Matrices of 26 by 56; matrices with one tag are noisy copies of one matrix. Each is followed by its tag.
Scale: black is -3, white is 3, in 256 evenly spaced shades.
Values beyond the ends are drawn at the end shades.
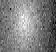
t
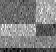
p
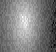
t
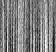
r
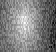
t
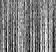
r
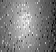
t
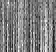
r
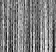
r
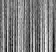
r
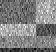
p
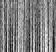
r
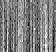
r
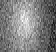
t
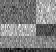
p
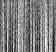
r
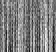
r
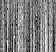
r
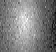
t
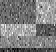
p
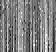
r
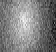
t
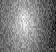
t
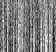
r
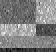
p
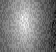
t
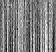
r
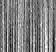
r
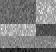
p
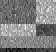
p
